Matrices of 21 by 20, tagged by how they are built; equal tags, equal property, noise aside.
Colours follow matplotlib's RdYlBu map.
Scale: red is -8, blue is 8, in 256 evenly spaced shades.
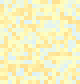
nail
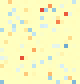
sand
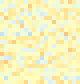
nail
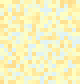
nail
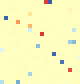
sand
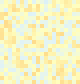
nail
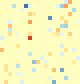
sand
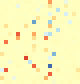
sand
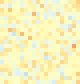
nail
